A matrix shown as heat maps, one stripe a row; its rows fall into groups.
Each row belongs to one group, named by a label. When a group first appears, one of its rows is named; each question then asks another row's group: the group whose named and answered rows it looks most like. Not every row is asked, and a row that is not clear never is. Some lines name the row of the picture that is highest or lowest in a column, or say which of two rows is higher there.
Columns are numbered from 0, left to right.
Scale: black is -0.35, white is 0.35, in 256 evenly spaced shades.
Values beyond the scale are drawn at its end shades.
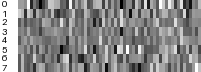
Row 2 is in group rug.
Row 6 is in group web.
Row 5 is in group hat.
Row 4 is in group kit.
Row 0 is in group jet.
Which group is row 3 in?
jet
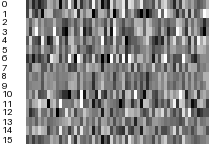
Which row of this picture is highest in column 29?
3
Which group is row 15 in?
rug
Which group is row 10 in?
hat
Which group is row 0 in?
rug
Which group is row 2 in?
hat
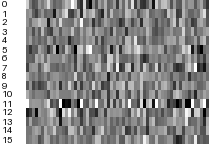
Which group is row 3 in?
web
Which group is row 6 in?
kit
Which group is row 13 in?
jet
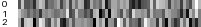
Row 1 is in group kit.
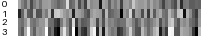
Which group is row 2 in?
hat
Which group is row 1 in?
jet
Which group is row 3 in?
hat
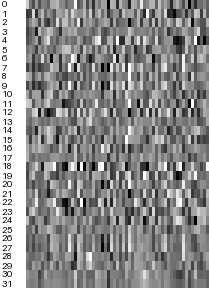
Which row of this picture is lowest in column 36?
5
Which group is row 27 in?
rug
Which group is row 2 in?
jet
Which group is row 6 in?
web
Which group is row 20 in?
rug
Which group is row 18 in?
hat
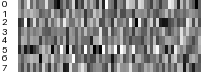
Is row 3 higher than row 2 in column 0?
Yes
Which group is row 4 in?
kit
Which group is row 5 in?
rug
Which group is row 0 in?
hat
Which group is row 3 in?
kit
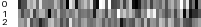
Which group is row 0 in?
kit
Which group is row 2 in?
jet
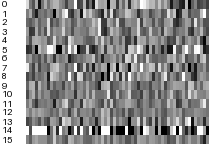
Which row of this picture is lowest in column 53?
14
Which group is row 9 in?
kit
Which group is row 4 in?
hat
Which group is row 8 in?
rug
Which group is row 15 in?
hat
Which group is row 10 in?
kit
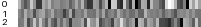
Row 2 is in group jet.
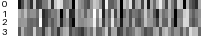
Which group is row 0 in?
jet
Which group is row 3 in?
web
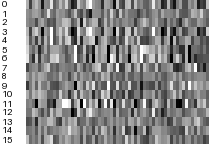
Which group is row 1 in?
web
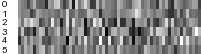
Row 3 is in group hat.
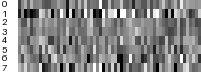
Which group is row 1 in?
rug
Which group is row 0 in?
kit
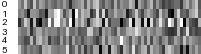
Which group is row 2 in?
jet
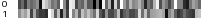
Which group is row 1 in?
jet
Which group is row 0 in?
rug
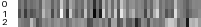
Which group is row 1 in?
rug
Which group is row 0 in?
rug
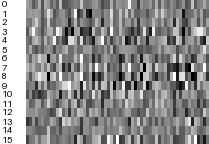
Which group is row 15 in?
kit
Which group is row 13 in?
jet
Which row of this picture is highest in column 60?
4
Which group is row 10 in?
rug
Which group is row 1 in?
web
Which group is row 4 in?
hat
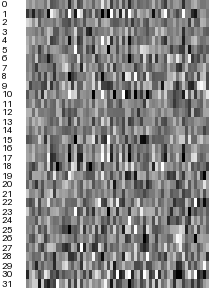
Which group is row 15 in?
kit
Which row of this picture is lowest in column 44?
30
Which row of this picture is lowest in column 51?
30
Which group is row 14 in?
hat
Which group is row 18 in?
web
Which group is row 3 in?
web
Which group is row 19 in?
hat
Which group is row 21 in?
web
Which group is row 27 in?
hat
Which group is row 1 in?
rug
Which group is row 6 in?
jet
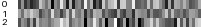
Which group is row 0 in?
rug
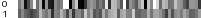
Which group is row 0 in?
web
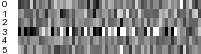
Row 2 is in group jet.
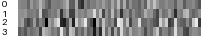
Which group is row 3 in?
rug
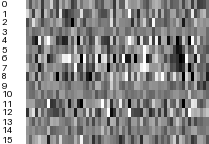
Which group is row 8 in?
web
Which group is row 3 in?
web
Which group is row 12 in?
kit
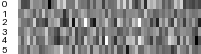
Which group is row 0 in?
web
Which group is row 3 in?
hat
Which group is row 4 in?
hat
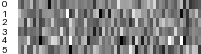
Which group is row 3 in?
rug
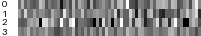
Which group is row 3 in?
hat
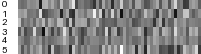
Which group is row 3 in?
web
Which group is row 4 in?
web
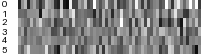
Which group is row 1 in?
rug
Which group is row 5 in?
hat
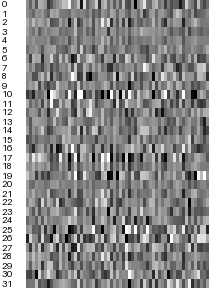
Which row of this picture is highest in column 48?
26
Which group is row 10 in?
rug
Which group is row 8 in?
web
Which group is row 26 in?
web
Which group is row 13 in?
hat
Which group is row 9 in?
jet
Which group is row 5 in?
hat
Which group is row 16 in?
web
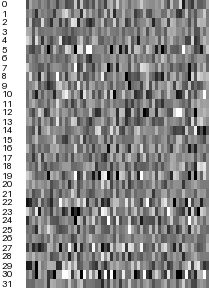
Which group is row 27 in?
rug
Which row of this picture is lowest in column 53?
22
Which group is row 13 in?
web
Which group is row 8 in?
web
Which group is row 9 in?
jet
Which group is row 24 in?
kit
